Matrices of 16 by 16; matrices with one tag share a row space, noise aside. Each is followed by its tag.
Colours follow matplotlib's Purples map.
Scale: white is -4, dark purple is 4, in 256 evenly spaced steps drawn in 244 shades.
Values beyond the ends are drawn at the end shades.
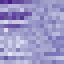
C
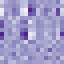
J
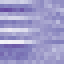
C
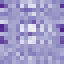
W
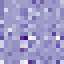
J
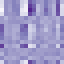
J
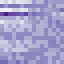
C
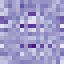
W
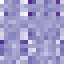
J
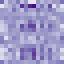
W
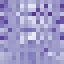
W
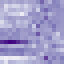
C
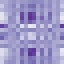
W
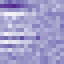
C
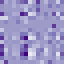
J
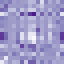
W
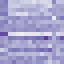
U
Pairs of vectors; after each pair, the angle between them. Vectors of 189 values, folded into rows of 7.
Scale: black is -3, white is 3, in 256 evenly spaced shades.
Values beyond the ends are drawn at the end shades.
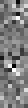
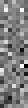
orthogonal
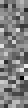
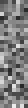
partly aligned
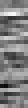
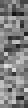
partly opposed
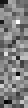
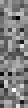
orthogonal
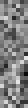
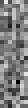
partly opposed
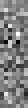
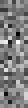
nearly opposite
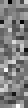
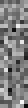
partly aligned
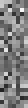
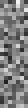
orthogonal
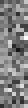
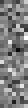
nearly parallel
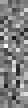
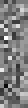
partly aligned
